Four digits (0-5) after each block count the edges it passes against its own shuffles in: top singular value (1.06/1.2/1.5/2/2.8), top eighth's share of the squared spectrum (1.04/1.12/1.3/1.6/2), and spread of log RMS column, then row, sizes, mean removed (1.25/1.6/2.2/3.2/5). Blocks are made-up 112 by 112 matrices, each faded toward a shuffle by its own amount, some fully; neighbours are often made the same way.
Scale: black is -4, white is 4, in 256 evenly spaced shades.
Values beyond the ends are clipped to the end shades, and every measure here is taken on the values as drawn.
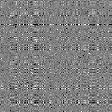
5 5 3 4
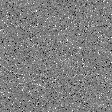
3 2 0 0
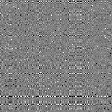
5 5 3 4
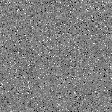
3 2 0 1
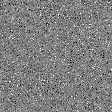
1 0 0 0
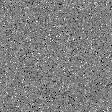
2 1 0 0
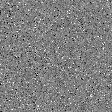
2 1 0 0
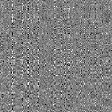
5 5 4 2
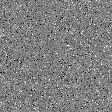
0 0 0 0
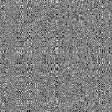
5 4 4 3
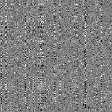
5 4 3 2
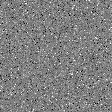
0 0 0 0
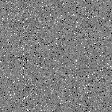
3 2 1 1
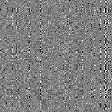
5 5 4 2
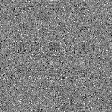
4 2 1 1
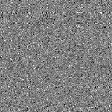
4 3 2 2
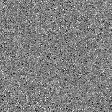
3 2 0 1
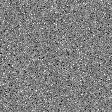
0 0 0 0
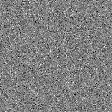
3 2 0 0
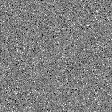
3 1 0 0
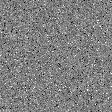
0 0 0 0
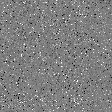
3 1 0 0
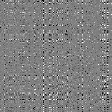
5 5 3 3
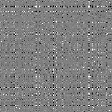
5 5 3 3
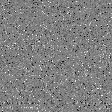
3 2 0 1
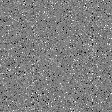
3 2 1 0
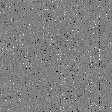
3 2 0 0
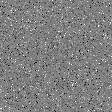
0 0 0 0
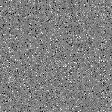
3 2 1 0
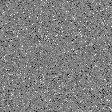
2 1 0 0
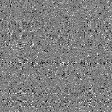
4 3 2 3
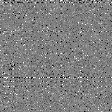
4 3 1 2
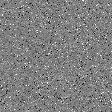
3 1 0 0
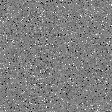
3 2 0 0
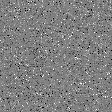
3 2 0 0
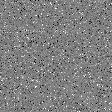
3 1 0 0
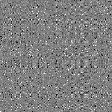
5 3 2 2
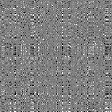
5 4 3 3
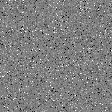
3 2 0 0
